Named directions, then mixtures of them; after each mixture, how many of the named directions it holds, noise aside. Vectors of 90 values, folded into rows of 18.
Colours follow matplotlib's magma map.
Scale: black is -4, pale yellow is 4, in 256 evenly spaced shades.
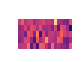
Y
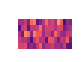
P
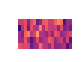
two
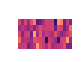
two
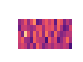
two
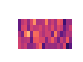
one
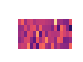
one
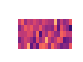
one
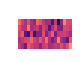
one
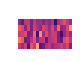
one
